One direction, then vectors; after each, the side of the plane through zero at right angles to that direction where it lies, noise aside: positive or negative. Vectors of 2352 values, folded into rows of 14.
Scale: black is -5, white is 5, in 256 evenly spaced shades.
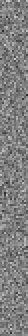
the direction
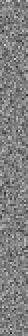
positive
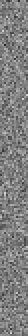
negative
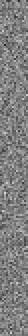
negative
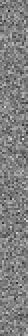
positive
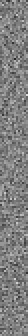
negative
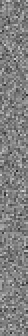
positive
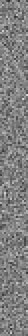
negative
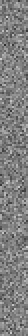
negative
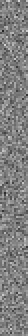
positive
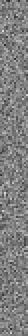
negative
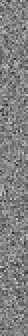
negative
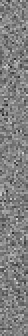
negative
